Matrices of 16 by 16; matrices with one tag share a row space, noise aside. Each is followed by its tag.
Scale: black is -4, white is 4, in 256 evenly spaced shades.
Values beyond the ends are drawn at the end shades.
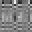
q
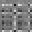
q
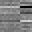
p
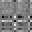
q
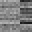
p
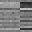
p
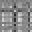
q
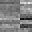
p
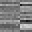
p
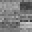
p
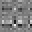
q
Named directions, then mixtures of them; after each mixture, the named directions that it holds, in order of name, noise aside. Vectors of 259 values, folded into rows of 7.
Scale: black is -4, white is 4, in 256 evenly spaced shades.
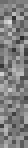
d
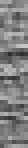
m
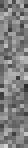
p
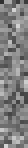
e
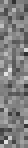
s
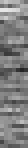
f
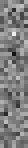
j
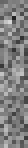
d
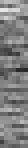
f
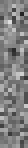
d, j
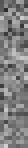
j, m, p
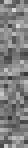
e, m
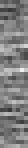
f, m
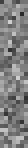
d, e, j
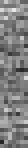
f, s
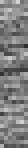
e, f, m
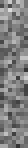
f, p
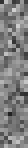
e, s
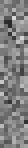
d, e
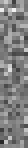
f, m, s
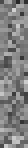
e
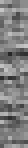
m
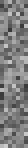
p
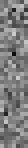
j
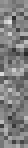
d, m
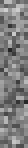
e, f, j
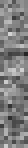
d, m, p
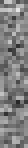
e, f, j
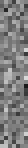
p, s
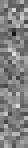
j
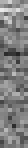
d, f, m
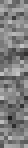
d, e, m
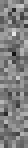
j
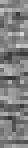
m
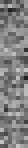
f, p, s
